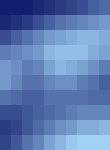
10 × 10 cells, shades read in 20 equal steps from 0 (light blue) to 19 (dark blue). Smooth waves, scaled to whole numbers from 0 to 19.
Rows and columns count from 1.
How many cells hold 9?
7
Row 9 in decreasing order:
16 15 13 11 9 7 6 4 4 3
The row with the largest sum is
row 1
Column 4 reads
18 14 8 6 8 10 12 12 11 8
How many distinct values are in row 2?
10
